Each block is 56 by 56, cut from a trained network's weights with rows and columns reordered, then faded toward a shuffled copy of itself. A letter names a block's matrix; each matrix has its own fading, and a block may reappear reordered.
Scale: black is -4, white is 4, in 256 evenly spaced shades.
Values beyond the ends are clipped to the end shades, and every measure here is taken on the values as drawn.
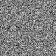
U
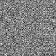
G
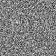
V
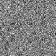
U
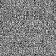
G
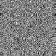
G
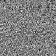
U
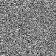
V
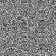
G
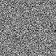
U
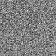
V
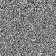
V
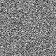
V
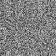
U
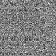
G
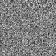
U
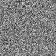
V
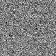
V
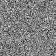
V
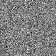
V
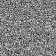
V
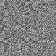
G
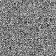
V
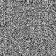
V
